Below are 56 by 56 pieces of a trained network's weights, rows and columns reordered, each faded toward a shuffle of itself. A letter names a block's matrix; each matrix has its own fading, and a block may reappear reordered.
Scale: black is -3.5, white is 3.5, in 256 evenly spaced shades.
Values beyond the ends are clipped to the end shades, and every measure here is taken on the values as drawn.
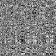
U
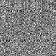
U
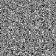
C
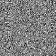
C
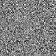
U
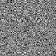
U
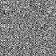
U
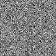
C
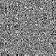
C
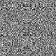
U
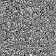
C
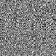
U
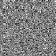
U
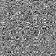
U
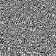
U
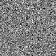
C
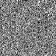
C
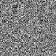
U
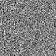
C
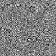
U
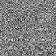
U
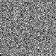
C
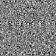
U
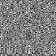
U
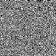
U
